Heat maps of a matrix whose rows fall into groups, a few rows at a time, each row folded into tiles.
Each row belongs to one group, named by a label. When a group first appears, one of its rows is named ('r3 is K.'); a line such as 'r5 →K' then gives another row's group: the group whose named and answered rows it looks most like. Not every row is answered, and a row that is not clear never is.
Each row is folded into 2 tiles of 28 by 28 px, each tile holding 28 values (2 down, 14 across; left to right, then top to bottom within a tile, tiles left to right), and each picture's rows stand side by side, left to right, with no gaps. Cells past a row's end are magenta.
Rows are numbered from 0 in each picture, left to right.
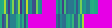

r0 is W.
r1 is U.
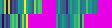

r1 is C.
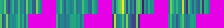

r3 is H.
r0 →W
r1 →W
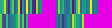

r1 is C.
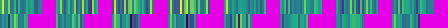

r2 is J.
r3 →J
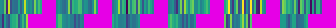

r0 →U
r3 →J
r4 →W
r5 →H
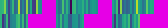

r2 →U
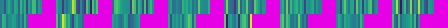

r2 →H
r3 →C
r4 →C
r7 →W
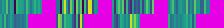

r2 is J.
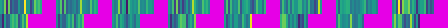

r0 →U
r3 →U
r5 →J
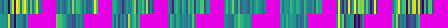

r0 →J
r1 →J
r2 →C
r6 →J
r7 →H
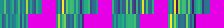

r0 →W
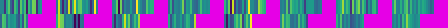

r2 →U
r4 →U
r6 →H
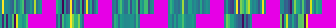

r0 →C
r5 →C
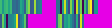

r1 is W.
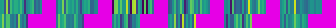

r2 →H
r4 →U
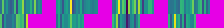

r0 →C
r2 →H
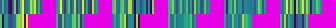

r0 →C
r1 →W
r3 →W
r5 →H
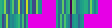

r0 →W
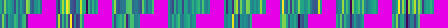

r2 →C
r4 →J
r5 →J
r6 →H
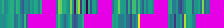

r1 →H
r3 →C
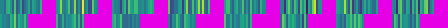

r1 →W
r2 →J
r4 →W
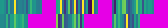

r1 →W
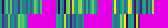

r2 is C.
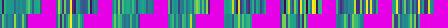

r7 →W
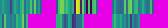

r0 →C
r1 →H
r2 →J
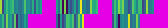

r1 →U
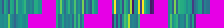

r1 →W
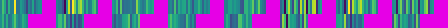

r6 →J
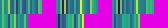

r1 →U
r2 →U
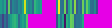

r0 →U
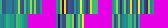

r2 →W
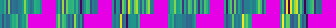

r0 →U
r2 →J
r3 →H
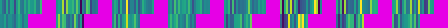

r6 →U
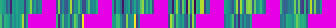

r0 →C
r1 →C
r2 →C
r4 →J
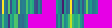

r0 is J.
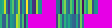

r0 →W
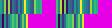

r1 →U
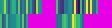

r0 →W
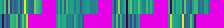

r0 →U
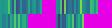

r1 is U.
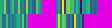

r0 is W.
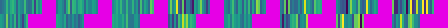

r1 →J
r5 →U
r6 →C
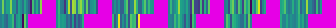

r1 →J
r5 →W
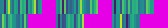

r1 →U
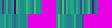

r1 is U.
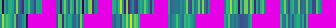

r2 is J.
